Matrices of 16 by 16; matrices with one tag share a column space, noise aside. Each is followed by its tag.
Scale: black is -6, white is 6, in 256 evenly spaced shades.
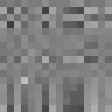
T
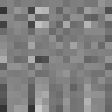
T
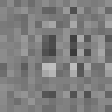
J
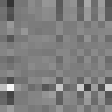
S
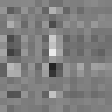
J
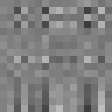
T
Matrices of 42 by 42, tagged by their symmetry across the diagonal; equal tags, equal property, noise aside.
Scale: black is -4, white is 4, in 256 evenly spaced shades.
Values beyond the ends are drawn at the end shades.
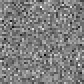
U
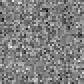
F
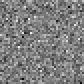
U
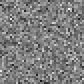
U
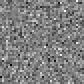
F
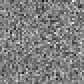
U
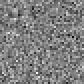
F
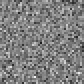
U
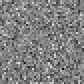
U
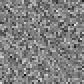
F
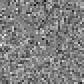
F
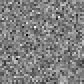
F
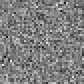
F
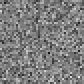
U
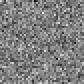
U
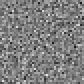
F
